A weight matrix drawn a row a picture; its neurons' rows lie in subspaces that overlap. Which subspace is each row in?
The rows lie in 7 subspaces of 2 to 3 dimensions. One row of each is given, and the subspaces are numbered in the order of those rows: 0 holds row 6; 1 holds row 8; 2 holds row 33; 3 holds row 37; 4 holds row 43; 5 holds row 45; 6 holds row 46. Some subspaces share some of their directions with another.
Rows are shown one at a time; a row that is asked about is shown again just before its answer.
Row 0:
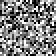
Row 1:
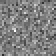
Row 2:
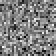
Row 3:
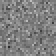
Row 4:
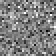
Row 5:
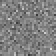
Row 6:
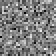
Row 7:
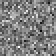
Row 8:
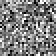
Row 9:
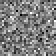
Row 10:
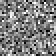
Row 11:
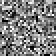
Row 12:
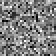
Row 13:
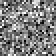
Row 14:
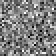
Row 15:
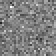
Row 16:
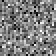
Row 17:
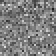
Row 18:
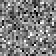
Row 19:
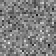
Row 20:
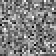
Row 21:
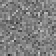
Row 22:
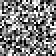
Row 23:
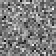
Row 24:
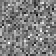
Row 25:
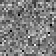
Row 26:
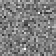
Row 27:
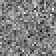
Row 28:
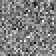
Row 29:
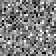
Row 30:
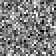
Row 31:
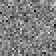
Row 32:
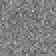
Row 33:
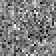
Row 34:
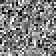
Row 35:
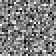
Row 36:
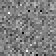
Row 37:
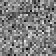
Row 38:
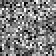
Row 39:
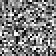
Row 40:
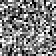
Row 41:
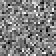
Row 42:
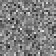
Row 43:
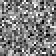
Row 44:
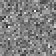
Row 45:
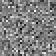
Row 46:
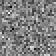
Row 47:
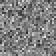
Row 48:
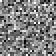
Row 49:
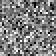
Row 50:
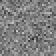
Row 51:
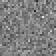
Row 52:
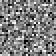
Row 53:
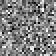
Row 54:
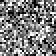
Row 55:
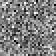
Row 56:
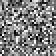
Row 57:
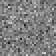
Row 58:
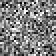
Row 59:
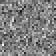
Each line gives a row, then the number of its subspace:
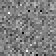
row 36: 5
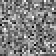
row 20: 4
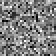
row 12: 6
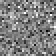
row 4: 1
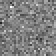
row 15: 0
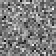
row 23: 1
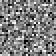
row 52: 4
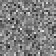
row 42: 3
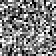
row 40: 5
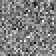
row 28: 5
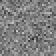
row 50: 1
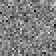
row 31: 5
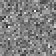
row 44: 5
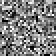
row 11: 6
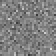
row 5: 3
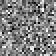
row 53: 6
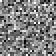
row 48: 4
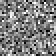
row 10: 1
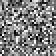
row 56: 1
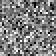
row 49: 5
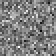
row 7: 6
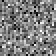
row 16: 2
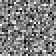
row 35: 4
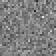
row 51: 5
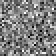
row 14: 4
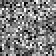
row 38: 3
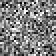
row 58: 3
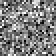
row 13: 3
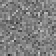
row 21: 3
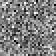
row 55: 3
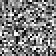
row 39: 1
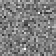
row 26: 1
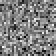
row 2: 2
